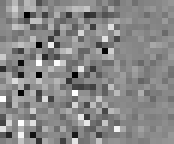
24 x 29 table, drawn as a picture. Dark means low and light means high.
There are no regular stripes. There is no overall slope. Neither half mirrors the other. Fine speckle covers the field. The distribution is heavy-tailed on both sides. A vertical seam about 70% of the way across splits the table, and the right part is calmer.
